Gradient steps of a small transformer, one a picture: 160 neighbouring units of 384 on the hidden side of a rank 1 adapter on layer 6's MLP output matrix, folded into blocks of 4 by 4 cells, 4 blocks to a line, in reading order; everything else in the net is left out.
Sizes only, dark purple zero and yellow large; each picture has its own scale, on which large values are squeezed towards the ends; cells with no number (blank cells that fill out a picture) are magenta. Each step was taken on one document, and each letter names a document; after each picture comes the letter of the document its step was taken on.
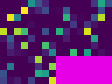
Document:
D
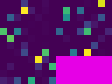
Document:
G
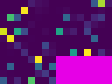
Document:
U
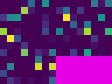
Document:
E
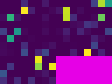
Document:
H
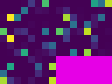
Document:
D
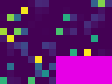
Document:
U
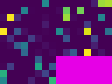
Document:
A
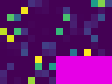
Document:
D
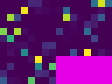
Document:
D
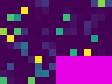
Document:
U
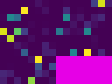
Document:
U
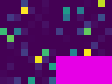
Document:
G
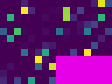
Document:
H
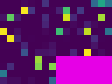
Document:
E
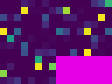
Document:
E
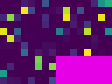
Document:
E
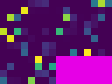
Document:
D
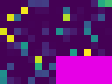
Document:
D
